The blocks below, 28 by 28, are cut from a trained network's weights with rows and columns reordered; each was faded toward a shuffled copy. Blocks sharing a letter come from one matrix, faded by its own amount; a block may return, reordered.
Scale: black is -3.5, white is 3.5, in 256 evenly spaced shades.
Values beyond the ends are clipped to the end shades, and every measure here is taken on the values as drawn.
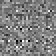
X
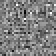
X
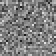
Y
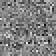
X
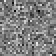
Y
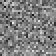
Y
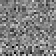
X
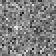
Y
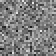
Y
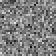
Y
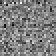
X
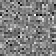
X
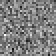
Y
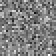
Y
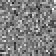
Y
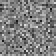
Y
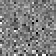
X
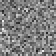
Y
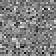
X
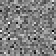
X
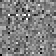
X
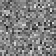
Y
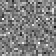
Y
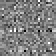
X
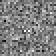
Y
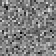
Y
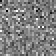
X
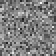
Y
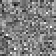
Y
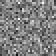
Y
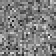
Y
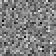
Y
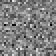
X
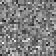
Y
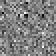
X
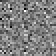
X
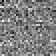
X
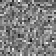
Y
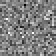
Y
